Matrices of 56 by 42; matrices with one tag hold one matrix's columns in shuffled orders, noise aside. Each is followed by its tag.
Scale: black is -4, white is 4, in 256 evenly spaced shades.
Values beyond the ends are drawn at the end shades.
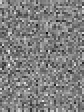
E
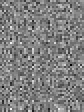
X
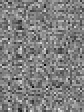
X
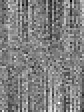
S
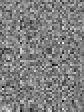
X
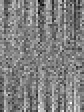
S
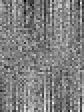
S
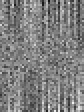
S
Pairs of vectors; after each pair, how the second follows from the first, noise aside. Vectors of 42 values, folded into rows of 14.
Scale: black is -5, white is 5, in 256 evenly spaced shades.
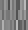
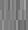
shrunk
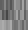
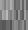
negated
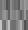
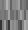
negated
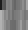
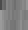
shrunk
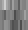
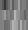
negated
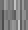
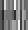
scaled up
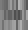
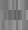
shrunk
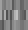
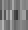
negated
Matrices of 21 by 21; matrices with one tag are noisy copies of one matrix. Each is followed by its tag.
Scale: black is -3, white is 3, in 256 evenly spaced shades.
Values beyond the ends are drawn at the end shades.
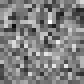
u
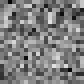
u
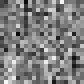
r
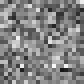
u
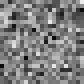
u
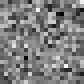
u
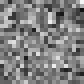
u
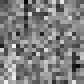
r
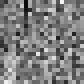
r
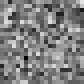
u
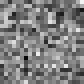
u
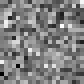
u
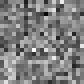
r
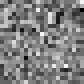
u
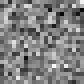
u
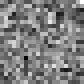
u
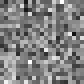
r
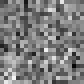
r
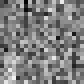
r
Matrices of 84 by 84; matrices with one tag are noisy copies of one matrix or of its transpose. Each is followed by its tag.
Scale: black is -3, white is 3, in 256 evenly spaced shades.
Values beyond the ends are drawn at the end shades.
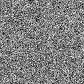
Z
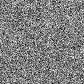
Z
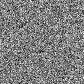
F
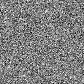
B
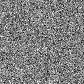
Z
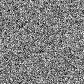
F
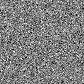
B
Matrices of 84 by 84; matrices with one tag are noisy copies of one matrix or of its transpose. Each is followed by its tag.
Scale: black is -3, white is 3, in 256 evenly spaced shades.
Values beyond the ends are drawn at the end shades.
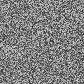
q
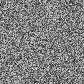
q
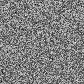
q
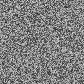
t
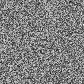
q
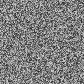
t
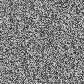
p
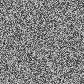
t
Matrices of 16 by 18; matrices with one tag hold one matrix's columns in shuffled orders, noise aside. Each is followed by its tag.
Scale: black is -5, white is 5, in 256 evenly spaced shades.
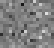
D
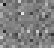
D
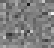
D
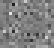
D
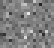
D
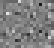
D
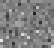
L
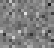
D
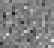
L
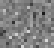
L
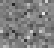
D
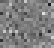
D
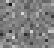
D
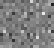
D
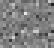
D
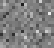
D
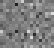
D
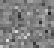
L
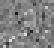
L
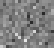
L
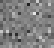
D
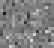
L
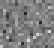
L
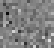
L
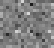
D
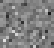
L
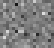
D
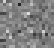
D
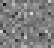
D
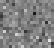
L
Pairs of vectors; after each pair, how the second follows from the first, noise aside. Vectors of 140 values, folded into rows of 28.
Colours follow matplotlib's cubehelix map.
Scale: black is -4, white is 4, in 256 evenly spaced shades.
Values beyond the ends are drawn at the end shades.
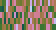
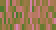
shrunk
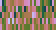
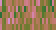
shrunk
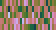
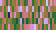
negated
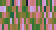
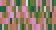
negated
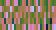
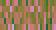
shrunk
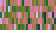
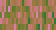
shrunk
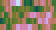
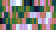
scaled up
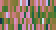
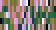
scaled up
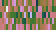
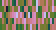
negated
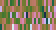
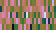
negated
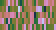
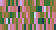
negated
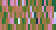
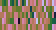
negated
